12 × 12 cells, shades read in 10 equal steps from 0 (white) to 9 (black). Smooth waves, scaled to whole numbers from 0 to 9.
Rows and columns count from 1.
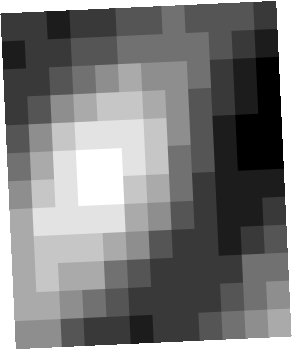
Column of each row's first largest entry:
3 1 12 12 11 11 10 10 10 7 6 6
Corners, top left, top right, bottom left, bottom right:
7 7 4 3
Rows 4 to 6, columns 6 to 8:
2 3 4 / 1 2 4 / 1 2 5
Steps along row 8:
down same same same up up up up up same down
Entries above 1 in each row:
12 12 12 12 9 8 9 8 12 12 12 12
